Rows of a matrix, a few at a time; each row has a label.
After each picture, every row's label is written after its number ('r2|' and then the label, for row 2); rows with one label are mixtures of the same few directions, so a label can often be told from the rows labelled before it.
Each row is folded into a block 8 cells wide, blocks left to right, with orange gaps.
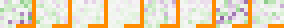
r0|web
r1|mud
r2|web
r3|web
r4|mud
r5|web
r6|mud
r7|web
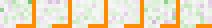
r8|mud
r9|web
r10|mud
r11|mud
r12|web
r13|mud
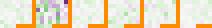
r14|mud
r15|mud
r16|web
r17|mud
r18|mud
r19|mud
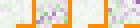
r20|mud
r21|mud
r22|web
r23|mud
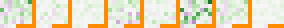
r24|mud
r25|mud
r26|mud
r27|web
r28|web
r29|mud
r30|mud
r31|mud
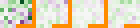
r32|web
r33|mud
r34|mud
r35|web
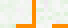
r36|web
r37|mud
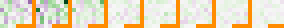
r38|mud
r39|mud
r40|mud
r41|mud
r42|web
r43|mud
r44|web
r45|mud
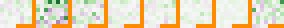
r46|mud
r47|web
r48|web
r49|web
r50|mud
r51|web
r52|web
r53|mud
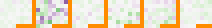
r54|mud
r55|mud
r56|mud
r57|web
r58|web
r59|mud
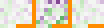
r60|mud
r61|web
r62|mud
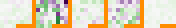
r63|web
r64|mud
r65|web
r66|web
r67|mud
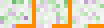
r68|web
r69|mud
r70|web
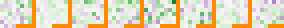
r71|mud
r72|mud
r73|web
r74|web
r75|mud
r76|web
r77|mud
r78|web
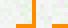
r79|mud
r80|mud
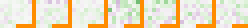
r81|mud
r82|web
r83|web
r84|mud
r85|web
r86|mud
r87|mud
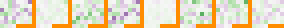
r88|mud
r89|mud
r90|mud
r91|mud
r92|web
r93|web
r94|mud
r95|mud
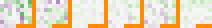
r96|mud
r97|web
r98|mud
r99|mud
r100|mud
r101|web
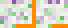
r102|web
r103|web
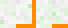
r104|web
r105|mud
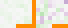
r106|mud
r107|mud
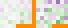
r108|web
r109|web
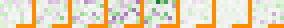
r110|mud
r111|web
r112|web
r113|mud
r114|web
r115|web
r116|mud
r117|web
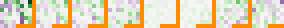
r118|mud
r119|mud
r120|mud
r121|web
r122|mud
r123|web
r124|web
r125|mud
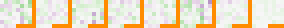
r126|mud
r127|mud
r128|web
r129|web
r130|mud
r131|mud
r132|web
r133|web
